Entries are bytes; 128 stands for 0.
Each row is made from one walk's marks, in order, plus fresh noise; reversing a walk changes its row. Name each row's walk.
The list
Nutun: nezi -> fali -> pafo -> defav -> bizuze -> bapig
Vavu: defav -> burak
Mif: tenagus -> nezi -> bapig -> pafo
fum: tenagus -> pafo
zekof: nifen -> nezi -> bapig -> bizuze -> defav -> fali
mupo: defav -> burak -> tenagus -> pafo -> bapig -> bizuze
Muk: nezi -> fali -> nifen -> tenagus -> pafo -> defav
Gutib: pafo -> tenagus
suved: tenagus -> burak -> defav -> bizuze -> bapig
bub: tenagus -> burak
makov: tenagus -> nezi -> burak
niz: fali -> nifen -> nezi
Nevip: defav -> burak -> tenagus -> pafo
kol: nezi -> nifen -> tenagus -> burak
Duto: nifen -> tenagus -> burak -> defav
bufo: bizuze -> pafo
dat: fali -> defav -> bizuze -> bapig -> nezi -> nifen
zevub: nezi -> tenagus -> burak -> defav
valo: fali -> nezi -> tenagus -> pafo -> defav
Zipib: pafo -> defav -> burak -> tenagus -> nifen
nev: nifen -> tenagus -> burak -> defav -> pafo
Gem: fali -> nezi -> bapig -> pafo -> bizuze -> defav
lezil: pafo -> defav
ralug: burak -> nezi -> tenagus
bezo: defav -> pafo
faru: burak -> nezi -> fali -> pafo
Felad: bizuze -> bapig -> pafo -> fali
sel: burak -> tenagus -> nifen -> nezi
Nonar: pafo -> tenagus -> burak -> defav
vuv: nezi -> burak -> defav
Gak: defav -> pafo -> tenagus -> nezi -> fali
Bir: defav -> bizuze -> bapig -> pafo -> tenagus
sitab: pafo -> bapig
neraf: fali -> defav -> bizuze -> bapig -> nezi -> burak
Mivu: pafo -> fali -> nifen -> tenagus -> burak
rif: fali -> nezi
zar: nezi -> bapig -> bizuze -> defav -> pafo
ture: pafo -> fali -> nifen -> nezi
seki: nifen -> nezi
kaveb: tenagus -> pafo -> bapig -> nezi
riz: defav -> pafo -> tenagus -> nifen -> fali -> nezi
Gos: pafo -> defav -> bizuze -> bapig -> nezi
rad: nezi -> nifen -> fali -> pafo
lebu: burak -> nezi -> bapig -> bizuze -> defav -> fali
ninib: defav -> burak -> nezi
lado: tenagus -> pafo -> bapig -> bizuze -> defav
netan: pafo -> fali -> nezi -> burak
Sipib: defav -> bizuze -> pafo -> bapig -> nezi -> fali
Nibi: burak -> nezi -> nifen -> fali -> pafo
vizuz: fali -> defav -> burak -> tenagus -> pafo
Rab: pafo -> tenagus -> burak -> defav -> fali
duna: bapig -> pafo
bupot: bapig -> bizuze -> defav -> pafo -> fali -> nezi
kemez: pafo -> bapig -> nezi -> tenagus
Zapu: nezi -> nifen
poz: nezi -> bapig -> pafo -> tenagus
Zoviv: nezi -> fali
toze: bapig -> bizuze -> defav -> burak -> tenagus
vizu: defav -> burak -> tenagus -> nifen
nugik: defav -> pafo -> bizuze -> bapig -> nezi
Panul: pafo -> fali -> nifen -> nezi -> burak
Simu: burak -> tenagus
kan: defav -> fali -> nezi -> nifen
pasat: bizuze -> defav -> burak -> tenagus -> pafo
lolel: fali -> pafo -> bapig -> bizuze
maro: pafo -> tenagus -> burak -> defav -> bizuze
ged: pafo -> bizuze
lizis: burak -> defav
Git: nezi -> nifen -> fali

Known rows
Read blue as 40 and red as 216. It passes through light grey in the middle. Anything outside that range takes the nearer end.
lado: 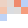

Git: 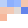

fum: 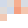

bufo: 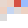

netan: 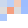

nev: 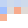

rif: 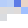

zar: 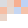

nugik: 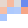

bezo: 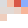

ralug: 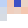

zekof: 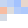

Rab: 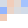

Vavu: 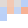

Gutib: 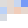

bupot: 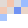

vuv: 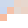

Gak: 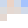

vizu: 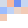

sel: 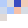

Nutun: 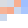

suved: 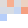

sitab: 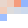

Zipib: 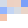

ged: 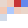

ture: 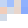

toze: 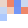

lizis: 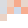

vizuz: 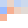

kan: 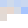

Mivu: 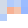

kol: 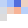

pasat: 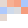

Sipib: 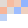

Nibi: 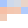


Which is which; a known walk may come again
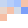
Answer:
Zoviv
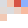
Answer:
bezo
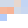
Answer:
Gem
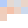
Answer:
faru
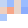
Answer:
Panul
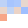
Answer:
Zapu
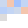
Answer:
ninib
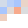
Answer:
Duto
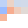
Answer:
vizuz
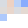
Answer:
kemez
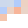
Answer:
zevub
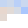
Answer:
kan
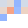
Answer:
neraf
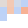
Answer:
Vavu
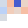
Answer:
Simu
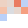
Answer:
lado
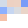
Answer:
Zipib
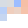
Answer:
bub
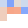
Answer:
Muk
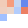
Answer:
Bir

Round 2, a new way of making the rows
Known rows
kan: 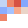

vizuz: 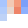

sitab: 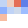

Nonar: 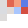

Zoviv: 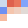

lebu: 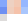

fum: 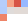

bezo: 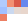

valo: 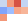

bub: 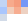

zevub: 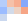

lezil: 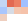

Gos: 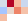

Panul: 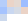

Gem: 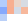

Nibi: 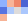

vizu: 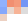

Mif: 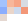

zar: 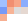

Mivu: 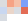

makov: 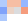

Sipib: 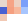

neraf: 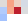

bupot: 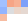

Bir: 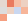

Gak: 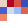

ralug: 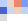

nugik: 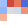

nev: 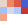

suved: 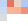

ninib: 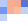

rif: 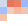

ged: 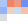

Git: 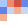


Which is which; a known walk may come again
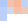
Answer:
netan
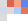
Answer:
Nonar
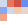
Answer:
Zapu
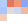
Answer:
lizis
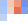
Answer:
vizuz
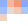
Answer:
Nevip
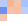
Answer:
zekof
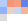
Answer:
ged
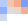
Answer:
zevub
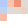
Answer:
duna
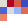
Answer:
Gak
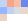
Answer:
ture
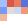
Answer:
nugik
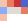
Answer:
kol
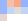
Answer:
Simu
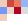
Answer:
dat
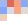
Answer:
Zipib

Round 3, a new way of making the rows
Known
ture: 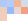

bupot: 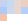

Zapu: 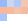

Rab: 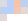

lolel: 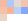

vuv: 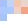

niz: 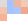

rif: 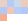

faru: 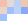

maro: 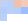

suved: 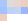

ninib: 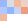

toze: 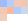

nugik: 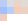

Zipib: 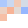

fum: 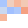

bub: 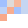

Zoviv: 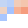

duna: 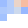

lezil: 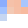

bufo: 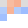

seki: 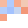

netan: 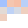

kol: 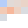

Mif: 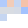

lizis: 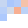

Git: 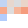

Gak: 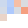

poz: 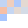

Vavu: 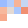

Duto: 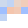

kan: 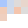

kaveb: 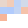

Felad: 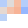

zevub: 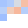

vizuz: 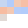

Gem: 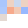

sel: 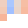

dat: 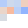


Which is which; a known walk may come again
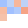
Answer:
Panul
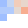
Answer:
vuv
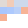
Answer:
kaveb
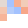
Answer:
niz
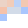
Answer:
Nibi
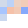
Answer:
Duto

